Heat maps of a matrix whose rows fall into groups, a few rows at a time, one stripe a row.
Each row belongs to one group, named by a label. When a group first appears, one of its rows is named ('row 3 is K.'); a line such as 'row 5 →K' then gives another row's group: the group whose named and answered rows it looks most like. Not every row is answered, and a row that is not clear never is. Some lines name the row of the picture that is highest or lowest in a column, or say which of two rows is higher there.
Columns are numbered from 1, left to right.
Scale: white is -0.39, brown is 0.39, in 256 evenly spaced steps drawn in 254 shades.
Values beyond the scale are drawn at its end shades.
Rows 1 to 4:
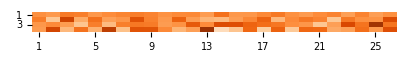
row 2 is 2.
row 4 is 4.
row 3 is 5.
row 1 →2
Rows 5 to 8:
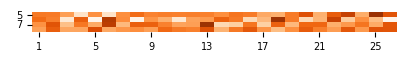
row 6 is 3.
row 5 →5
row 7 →4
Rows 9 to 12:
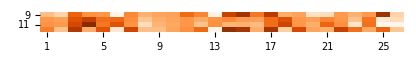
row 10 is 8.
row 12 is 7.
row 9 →7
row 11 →8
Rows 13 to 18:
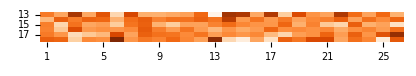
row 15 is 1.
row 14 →2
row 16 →2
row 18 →4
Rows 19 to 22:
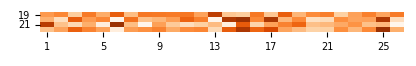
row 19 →4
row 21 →3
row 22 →7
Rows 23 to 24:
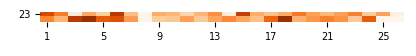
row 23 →3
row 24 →8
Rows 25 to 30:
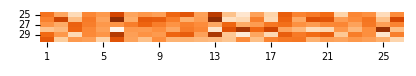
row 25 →4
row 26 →4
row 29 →4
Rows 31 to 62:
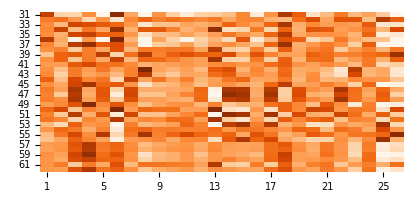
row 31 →3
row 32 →5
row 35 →8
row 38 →4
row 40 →4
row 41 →8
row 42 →1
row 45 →8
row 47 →7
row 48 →7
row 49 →8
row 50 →4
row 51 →7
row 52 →4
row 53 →7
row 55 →2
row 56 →7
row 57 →8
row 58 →8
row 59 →8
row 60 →8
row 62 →8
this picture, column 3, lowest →36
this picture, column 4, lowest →32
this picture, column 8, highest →42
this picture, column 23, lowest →49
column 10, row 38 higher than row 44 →Yes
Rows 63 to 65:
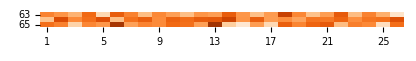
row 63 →3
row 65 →4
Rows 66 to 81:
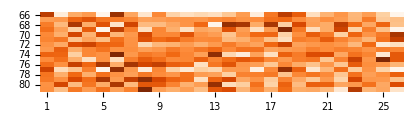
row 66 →3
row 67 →8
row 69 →3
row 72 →8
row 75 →5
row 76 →1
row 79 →1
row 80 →4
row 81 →1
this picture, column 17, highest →68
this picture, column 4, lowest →75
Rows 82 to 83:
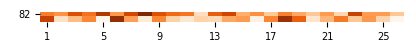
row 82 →1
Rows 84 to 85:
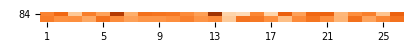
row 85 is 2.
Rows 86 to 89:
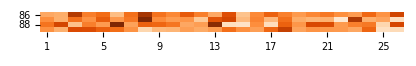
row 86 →2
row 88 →4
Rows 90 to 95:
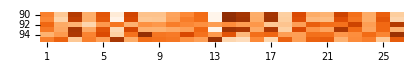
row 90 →7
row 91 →7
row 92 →5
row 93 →7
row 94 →2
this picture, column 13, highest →95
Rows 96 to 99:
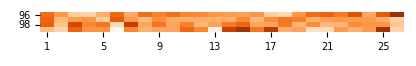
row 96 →5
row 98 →1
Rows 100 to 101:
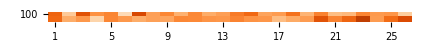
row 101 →5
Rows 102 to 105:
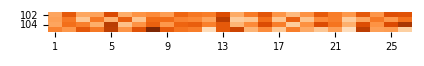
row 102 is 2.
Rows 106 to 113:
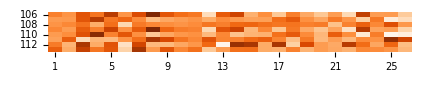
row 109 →1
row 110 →8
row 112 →7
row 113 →1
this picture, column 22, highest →112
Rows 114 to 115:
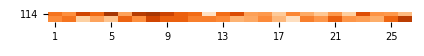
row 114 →1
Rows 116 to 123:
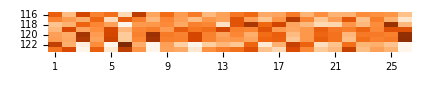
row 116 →1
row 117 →3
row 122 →3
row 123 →3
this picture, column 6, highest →122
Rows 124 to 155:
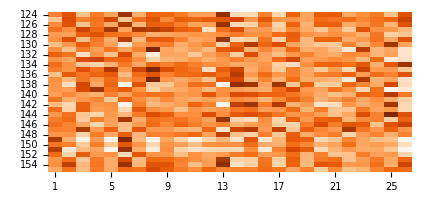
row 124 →4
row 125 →2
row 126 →4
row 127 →1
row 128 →8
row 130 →7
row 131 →1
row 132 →3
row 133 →8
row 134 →5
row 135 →1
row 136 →2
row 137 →1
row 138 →7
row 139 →8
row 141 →3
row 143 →1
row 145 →4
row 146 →5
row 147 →7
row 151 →3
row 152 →1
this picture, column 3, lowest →149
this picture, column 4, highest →139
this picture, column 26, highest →134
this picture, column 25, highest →144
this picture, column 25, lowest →139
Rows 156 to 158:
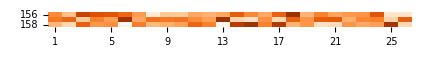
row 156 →8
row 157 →4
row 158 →7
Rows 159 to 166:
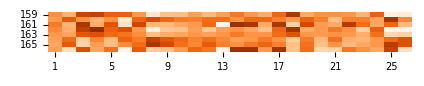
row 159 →8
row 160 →5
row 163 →8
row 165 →5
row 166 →7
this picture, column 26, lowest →162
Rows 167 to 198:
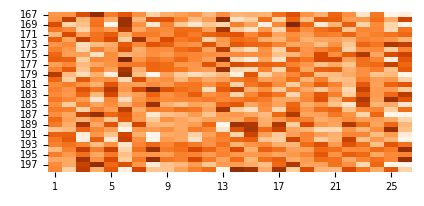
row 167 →8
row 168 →4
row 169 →3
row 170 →4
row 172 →1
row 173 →5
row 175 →5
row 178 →4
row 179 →3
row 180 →1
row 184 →5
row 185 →1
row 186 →4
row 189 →7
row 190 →7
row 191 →3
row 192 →3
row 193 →5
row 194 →2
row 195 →5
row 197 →8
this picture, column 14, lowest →179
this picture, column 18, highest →169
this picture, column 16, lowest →169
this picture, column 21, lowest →190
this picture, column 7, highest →172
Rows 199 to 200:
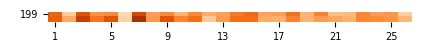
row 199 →1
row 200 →1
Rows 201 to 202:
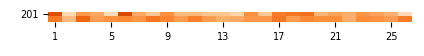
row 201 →3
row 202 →2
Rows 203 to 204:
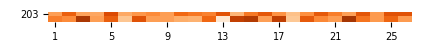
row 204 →7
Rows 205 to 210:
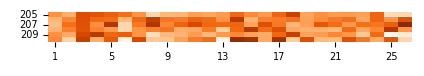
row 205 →8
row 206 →2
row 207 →2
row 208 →7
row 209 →8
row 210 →7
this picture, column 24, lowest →210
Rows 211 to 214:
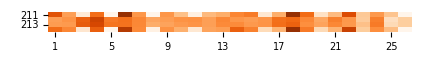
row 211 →3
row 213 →8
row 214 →3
